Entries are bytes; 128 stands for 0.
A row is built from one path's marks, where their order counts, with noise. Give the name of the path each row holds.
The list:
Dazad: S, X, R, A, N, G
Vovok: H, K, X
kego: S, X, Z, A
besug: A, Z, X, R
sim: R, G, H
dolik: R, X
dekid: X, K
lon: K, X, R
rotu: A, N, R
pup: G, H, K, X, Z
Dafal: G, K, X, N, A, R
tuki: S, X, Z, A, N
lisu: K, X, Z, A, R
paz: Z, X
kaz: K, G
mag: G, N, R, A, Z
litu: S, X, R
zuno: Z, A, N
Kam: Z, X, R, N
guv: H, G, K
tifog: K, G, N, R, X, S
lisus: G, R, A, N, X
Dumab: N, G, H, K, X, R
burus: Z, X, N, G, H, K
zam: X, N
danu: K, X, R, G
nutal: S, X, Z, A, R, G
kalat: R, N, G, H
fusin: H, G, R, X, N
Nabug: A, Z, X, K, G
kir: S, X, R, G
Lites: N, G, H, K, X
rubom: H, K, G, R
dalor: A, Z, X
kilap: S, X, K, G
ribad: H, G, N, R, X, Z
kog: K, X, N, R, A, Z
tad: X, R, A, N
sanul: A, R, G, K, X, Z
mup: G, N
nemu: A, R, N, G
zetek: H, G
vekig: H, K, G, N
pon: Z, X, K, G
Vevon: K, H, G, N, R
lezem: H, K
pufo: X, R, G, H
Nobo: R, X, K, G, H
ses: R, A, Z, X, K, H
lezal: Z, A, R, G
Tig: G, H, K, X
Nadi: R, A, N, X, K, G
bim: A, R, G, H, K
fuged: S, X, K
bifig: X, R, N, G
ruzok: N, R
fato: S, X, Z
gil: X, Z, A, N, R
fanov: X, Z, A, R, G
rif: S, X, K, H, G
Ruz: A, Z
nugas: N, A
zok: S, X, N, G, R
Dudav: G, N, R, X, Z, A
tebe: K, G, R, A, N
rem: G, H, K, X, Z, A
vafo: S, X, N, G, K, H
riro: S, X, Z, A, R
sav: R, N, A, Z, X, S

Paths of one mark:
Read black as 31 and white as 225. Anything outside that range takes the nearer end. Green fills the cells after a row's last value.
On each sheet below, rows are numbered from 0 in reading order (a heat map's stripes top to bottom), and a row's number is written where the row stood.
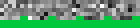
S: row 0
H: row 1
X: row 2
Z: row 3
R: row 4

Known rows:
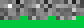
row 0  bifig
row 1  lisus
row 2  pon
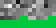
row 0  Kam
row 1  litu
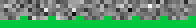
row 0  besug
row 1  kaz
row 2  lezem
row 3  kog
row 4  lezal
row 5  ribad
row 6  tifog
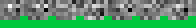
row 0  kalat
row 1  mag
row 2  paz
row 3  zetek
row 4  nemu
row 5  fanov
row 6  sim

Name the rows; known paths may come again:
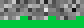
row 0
nutal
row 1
pon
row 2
nemu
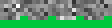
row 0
Ruz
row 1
Vevon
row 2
kilap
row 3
Nadi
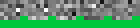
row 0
lon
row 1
fuged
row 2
zetek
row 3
Kam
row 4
tifog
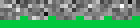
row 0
paz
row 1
Tig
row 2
sav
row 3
riro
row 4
ribad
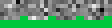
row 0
zok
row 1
rif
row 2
kog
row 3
sim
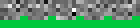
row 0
Dudav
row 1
burus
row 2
Vovok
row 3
besug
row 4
vekig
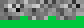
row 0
rotu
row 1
fanov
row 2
tad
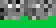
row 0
mup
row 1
lisus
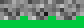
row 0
bim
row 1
rubom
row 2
ses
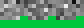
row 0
fato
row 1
lisu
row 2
bifig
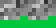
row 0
kir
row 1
Dazad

